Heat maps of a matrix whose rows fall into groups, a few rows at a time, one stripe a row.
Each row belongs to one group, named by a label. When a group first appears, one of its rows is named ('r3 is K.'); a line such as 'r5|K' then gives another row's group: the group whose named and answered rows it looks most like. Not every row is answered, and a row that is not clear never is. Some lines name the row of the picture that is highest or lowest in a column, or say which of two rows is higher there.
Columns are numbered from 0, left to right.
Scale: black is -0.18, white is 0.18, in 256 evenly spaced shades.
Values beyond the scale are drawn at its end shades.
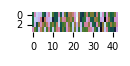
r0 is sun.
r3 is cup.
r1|sun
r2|cup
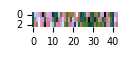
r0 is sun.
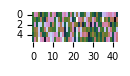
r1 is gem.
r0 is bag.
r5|sun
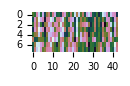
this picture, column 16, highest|0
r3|sun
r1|sun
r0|bag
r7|sun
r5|gem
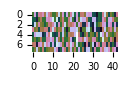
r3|bag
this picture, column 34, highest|4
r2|bag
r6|cup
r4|sun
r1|gem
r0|cup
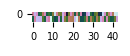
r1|sun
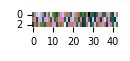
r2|bag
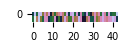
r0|cup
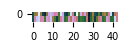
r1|sun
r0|gem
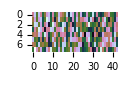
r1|cup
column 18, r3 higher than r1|Yes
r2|bag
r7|sun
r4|bag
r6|bag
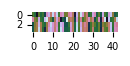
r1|cup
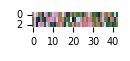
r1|gem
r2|cup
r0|bag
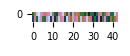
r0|sun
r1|cup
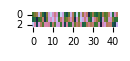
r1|gem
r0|gem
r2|cup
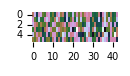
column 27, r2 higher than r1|Yes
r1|cup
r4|bag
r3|gem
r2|bag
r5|bag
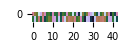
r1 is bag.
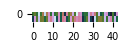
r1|bag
